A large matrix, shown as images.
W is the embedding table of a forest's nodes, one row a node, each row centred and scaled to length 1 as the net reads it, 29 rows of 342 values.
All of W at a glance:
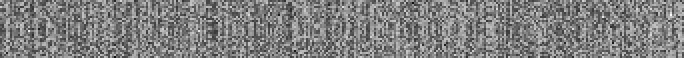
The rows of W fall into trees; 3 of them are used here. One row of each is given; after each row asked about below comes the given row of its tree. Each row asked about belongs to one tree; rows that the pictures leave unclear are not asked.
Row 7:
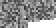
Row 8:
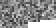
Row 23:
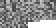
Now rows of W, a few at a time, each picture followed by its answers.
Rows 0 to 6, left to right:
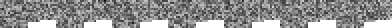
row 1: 23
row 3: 7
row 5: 23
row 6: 7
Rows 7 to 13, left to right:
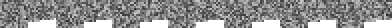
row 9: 23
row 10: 7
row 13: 23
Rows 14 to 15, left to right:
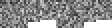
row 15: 23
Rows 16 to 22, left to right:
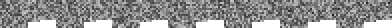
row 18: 7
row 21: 8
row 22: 8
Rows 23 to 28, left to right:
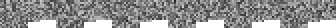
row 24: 23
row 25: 7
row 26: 8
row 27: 23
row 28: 8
